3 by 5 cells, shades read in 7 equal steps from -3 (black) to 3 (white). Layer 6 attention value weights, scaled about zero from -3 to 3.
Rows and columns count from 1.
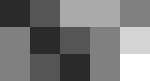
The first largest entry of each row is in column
3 5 5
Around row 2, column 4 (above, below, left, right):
1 0 -1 2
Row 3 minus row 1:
2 0 -3 -1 3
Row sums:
-1 -1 0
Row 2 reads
0 -2 -1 0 2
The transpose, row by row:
-2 0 0 / -1 -2 -1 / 1 -1 -2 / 1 0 0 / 0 2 3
